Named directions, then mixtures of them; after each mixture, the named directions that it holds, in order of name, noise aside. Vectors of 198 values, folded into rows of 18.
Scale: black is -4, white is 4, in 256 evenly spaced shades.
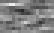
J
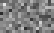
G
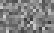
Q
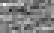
G, J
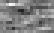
J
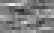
J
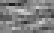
J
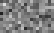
G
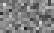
G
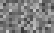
G, Q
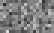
G, Q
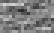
G, J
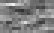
J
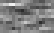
J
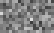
G, Q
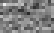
G, J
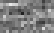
J, Q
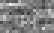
J, Q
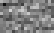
G, J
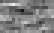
J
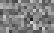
G, Q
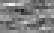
J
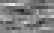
J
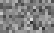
G, Q
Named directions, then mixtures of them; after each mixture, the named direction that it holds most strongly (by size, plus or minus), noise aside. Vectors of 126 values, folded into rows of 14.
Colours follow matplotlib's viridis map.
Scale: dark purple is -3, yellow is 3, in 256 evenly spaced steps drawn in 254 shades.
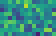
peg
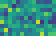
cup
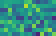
peg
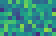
peg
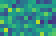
cup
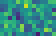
peg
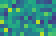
cup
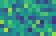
cup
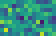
cup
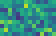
peg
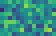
peg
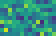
cup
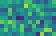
peg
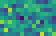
cup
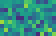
peg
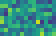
cup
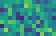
peg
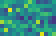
cup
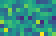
cup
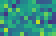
cup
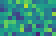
peg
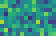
cup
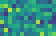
cup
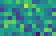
peg
